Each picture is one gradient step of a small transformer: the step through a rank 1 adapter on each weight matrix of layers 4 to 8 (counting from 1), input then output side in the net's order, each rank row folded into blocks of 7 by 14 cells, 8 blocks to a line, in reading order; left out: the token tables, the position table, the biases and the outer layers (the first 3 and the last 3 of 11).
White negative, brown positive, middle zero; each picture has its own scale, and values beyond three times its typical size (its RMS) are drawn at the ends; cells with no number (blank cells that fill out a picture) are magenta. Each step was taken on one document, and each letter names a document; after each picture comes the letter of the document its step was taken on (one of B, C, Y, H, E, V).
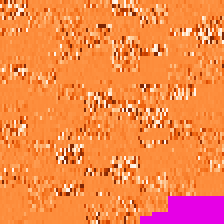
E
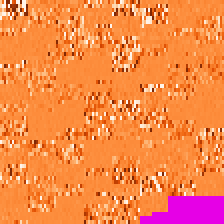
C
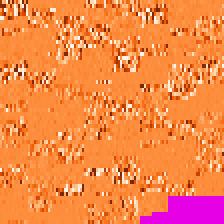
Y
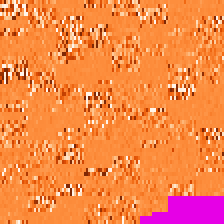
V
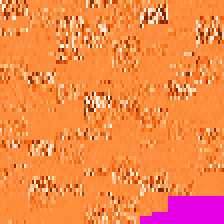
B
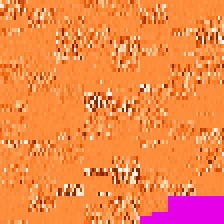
E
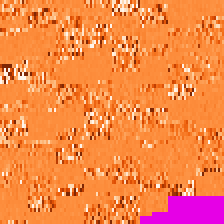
C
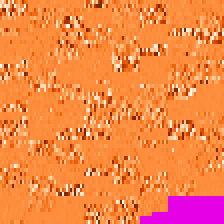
E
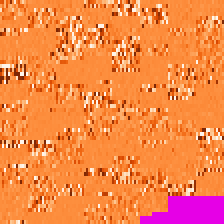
V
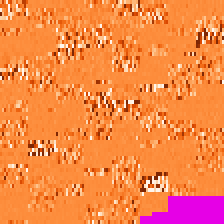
Y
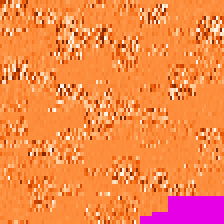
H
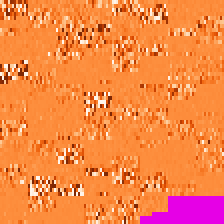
E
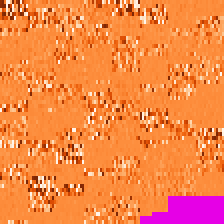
C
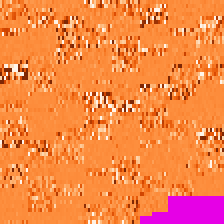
Y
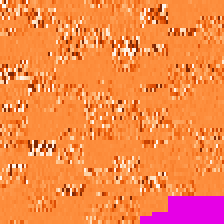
C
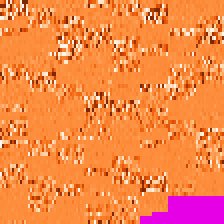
Y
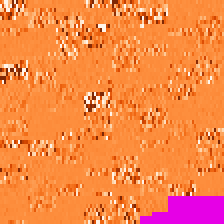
B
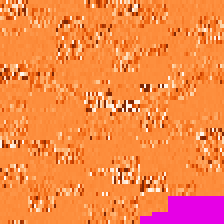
Y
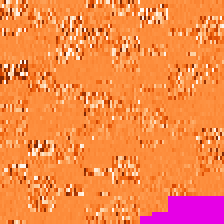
V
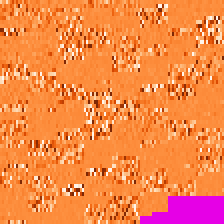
H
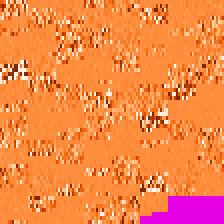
Y
